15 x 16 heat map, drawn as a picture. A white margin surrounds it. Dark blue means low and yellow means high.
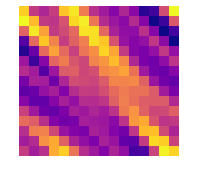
Slope: none. Grain: diagonal, down to the right. Average level on the scale: 50%. Mirror symmetry: none.
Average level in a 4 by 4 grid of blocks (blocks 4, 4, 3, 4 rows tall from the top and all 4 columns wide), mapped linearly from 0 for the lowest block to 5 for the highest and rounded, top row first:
4510 | 1340 | 0133 | 3114
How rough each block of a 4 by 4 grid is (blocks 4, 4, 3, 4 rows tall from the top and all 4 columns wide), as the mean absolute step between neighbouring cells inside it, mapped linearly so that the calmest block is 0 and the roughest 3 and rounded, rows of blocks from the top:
3213
2011
0000
2113
